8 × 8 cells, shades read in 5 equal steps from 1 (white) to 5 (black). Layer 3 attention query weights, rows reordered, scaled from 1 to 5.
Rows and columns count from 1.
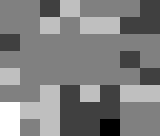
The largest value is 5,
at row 8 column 6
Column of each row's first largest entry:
3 7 1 7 8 4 4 6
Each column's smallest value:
1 2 2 2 2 2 2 2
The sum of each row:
25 23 25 25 24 22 23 25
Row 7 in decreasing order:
4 4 4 3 3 2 2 1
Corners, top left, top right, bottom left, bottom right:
3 4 1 3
